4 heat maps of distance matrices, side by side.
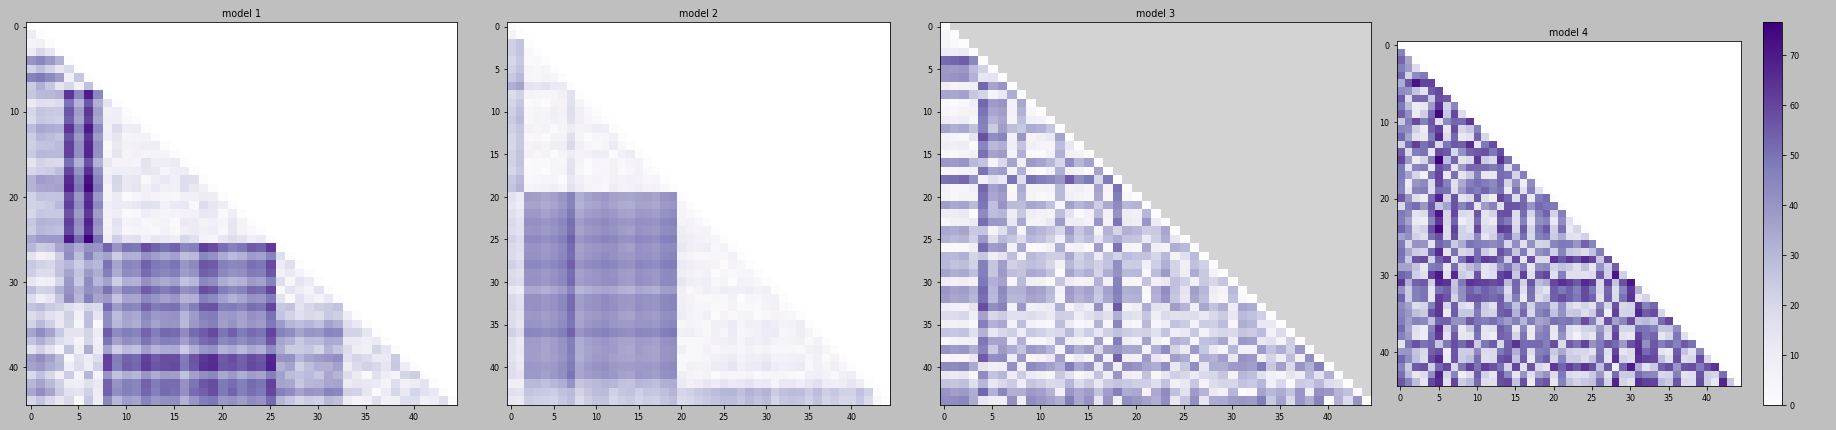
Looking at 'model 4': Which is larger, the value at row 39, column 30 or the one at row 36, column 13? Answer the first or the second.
the first
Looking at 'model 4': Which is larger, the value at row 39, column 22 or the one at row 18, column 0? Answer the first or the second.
the first
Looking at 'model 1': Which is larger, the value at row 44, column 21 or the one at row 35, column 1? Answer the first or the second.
the first
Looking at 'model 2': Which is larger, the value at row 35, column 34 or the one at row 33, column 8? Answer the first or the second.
the second
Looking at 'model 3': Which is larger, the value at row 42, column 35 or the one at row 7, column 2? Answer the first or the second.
the first
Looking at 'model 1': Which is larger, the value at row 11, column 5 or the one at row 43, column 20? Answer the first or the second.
the second
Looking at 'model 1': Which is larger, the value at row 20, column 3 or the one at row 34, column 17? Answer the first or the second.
the second
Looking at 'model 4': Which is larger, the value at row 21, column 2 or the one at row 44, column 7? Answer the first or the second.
the second
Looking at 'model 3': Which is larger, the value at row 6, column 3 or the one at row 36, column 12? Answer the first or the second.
the first
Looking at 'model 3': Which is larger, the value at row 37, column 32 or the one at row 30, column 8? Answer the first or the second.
the first
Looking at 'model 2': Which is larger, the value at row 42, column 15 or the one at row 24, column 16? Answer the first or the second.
the second
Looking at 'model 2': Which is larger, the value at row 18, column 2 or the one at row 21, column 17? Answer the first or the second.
the second
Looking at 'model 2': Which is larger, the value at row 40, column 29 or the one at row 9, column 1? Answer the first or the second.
the second
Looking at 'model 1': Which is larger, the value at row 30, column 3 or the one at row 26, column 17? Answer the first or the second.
the second
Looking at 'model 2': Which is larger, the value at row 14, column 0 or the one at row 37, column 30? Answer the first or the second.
the first
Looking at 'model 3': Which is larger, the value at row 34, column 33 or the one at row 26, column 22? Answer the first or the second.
the first
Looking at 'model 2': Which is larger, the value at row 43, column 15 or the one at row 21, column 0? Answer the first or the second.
the first
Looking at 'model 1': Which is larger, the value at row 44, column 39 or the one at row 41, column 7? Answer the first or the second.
the first
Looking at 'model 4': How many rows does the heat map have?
45
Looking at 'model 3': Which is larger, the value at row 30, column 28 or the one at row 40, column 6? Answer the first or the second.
the first
